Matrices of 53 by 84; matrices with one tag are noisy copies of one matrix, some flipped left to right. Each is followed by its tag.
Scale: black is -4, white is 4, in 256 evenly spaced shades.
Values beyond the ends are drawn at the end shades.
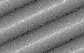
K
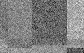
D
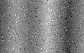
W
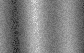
W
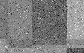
D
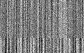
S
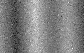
W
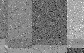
D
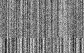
S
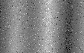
W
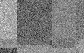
D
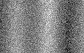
W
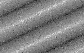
K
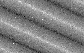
K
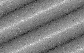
K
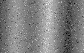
W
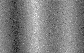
W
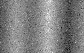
W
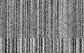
S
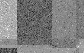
D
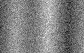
W
